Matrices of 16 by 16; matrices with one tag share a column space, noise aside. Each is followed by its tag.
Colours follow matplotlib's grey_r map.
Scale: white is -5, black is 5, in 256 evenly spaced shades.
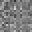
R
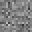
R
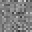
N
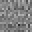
R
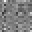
N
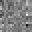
R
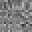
R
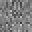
R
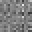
N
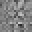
R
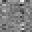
N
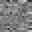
N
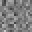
R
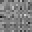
R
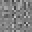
R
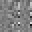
R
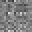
N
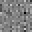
N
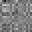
N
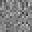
R
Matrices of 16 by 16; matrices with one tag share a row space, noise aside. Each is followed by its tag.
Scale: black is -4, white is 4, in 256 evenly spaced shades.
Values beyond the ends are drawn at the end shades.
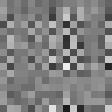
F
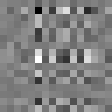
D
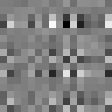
F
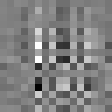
D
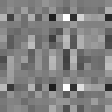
F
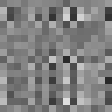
F
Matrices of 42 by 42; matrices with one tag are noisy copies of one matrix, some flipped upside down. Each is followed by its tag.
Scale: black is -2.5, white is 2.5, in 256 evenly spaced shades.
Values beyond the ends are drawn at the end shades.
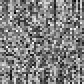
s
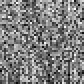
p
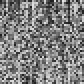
p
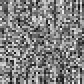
s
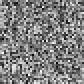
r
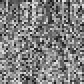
p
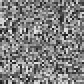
r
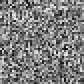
r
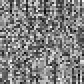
s
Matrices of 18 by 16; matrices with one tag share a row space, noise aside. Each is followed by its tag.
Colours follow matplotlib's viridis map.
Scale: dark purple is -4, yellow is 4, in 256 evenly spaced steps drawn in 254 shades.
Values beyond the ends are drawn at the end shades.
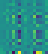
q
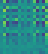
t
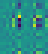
q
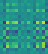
t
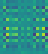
t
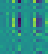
q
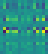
t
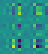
q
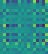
t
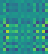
t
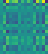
t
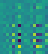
q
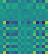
t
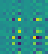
q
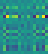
t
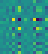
q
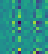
q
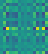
t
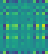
t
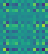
t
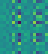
q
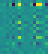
q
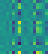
q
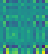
t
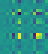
q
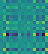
t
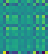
t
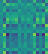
t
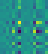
q
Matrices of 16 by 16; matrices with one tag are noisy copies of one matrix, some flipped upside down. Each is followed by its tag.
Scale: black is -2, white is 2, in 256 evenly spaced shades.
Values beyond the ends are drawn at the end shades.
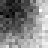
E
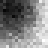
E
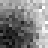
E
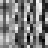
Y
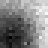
E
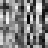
Y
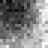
E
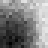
E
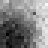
E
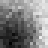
E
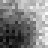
E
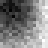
E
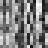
Y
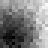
E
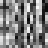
Y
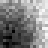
E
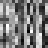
Y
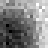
E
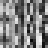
Y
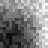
E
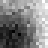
E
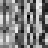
Y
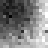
E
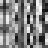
Y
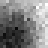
E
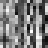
Y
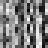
Y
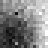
E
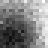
E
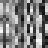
Y
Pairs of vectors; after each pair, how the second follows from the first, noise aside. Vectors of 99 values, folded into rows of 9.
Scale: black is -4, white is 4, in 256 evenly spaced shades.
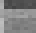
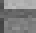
negated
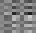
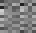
wrapped around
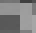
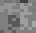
partly zeroed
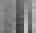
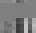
partly zeroed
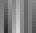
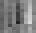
wrapped around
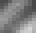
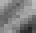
negated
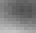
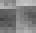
wrapped around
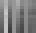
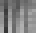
negated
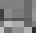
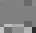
partly zeroed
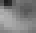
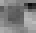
wrapped around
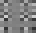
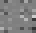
partly zeroed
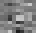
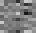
wrapped around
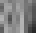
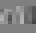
partly zeroed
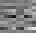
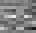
negated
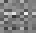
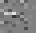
partly zeroed
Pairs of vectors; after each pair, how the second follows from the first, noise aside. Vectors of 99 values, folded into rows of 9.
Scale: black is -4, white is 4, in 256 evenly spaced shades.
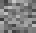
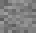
shrunk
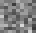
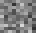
copied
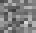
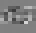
partly zeroed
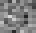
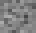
shrunk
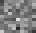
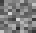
copied
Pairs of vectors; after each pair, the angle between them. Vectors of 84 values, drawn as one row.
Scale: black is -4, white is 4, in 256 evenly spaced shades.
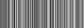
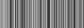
nearly opposite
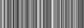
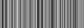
nearly opposite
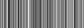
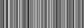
nearly opposite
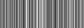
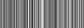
partly aligned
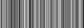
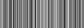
orthogonal
